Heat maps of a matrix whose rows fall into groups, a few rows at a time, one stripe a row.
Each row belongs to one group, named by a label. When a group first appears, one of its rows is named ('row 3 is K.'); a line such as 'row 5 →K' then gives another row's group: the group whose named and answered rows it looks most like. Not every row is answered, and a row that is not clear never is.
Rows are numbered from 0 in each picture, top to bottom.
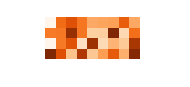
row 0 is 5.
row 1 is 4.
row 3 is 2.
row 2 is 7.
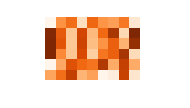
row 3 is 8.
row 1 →2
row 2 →2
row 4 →5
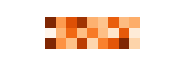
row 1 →5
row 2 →8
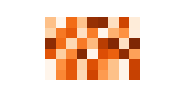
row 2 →2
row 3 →8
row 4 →7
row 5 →7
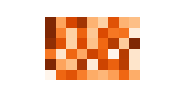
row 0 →4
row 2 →2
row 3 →5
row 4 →8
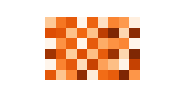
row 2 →5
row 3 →2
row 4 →7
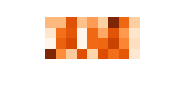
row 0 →4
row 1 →5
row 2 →5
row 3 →8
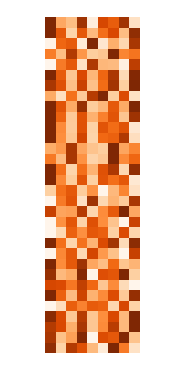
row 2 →7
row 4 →7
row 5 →2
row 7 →5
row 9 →2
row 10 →8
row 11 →8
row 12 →4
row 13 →4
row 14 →2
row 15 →8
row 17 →7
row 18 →8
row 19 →7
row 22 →7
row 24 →8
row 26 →2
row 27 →5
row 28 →2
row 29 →2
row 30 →8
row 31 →4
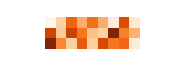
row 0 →5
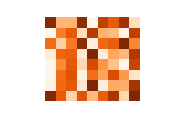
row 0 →8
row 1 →7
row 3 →7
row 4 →7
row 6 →7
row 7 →2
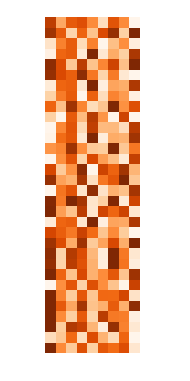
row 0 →4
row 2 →5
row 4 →2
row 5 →4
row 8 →4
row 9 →5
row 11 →7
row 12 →4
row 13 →7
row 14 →8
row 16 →7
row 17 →4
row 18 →8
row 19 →7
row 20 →4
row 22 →4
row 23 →4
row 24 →2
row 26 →8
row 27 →2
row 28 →8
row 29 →4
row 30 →5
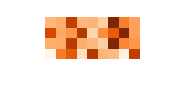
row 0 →4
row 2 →4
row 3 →7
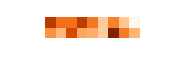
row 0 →4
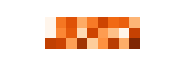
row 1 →7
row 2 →2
